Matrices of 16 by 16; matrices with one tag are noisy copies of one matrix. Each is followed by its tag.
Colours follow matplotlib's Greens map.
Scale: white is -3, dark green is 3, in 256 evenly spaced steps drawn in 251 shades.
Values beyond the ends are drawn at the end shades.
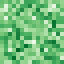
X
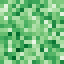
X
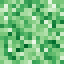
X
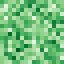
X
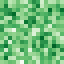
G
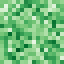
X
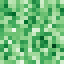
G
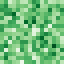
G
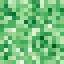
G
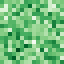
X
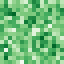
G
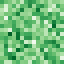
X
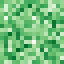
X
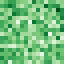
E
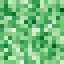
G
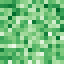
E
